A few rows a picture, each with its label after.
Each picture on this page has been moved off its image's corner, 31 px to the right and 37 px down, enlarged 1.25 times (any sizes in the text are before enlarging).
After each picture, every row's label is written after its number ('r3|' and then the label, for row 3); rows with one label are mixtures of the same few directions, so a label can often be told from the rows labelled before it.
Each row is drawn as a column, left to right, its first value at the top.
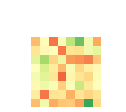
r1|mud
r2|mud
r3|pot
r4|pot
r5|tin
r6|tin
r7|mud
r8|pot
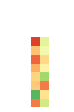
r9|mud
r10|pot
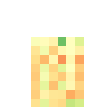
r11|mud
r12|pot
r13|pot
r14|tin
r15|mud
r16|mud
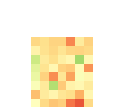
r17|mud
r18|pot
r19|pot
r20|pot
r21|pot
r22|mud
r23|tin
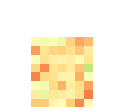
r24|pot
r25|tin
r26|pot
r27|pot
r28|mud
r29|pot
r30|tin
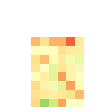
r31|pot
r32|mud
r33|mud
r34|pot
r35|tin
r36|mud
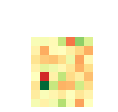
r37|pot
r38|pot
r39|pot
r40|pot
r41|tin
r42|tin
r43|pot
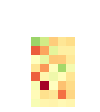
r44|pot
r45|pot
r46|pot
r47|tin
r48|tin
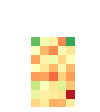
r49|tin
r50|pot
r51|pot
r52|pot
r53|mud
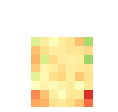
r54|tin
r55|mud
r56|tin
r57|tin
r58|mud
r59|pot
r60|mud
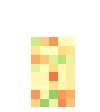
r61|tin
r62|mud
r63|tin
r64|mud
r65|mud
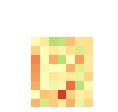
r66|mud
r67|mud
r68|tin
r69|mud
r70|pot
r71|pot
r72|pot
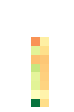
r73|mud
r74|mud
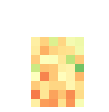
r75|tin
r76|pot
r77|mud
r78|tin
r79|mud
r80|tin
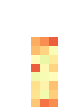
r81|tin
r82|mud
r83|pot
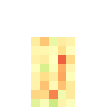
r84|mud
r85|tin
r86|mud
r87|mud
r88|pot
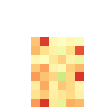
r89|pot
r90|pot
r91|tin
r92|pot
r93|mud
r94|pot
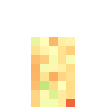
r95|mud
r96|pot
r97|tin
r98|pot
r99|mud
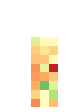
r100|mud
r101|pot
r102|tin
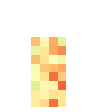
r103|pot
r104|tin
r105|pot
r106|pot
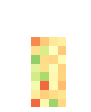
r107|mud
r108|pot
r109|mud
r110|pot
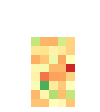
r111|tin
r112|pot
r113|tin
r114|mud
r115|tin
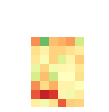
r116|tin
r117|mud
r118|tin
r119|mud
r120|mud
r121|tin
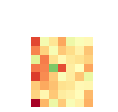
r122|pot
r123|mud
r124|tin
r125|tin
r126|pot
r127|tin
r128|tin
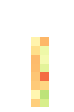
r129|mud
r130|tin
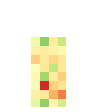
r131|pot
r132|pot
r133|tin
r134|mud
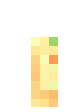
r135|mud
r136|mud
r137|tin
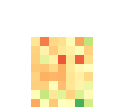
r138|mud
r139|tin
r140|pot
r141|mud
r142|mud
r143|mud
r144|pot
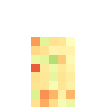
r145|tin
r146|mud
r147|mud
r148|mud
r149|mud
